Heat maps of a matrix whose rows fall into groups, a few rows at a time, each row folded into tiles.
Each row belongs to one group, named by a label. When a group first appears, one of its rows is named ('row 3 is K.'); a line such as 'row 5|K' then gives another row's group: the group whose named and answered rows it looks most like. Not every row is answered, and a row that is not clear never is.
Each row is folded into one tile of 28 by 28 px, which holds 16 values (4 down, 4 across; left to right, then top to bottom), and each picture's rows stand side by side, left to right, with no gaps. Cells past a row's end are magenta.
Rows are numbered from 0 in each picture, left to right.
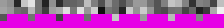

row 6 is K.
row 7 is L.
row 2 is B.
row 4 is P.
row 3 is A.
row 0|A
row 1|A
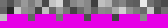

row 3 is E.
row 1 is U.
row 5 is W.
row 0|P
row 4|B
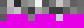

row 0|U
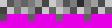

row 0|W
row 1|U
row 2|B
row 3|U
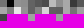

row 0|E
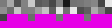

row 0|U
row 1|W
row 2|E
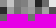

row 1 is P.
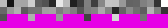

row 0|E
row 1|W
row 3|E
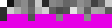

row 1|U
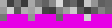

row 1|A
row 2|W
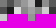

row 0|P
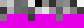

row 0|K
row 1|W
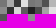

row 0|U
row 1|L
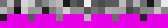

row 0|A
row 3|W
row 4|A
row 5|E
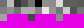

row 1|E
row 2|W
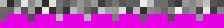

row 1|U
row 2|P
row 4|B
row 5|K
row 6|B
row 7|K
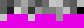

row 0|P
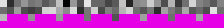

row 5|K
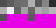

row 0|B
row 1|W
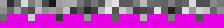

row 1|K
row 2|A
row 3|L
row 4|W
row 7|B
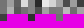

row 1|E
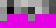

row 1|K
